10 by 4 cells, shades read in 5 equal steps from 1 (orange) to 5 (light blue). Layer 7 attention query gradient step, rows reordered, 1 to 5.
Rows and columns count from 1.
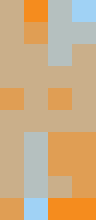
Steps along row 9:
up down down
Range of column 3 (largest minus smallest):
3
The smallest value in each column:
2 1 1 1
